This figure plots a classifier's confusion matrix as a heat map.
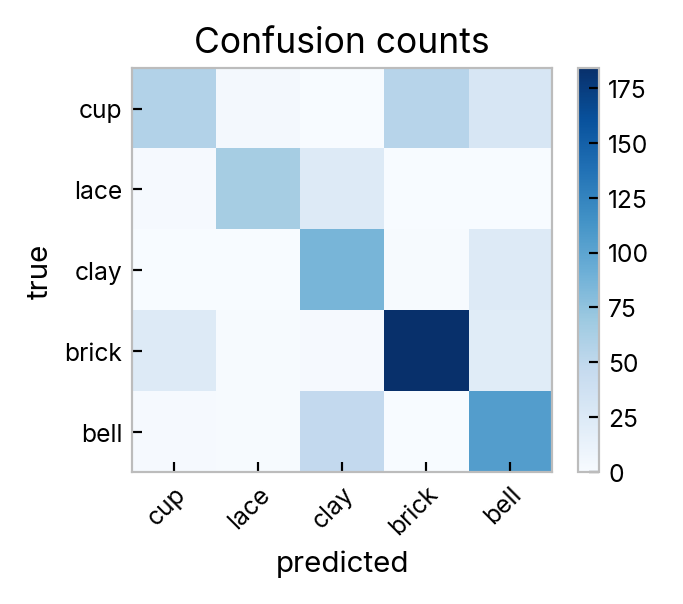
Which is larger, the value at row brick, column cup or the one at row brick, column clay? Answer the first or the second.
the first
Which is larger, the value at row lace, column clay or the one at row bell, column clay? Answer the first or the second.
the second
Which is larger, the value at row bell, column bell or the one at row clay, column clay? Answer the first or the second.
the first
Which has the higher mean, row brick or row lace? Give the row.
brick
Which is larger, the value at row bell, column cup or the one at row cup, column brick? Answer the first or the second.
the second
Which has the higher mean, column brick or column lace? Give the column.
brick
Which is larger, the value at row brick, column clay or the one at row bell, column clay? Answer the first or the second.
the second
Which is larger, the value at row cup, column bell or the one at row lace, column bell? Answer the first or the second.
the first
